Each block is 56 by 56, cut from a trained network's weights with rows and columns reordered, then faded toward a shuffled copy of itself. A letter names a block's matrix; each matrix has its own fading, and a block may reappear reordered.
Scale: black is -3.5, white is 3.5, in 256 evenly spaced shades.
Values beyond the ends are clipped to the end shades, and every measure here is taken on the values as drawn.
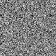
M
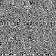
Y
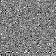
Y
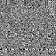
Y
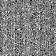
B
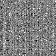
B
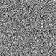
M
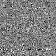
Y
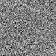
M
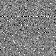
Y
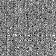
B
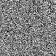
M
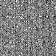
B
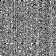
B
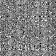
B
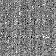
B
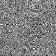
Y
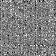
B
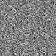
M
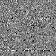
Y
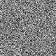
M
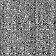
B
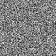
M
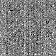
B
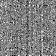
B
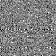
Y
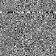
Y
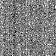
B
